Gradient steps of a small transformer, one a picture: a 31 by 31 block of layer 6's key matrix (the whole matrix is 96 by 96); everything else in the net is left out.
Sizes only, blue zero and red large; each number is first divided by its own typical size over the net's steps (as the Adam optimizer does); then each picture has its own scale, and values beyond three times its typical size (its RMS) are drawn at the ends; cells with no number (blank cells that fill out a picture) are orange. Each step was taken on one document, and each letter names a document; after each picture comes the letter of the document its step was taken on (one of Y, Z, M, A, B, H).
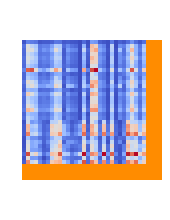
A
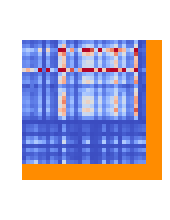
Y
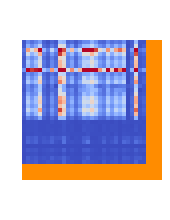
Y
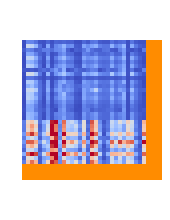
A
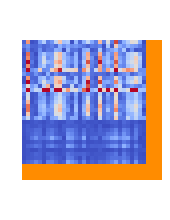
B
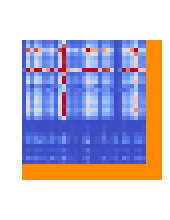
Y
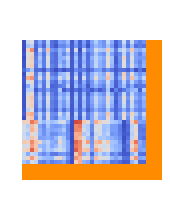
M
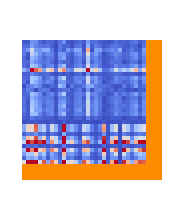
Y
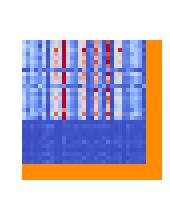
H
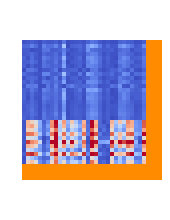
A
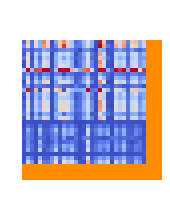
B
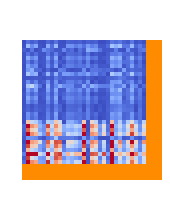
A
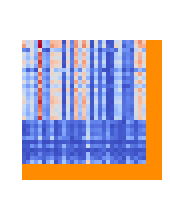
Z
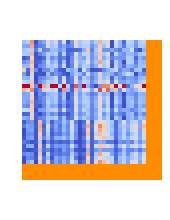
Z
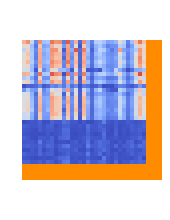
Z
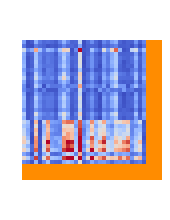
M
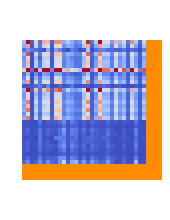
B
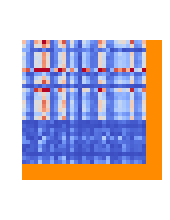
B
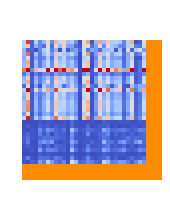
B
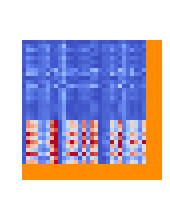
A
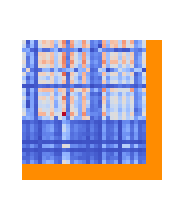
Z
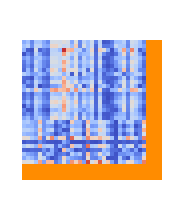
Z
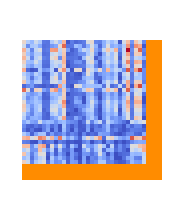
Z
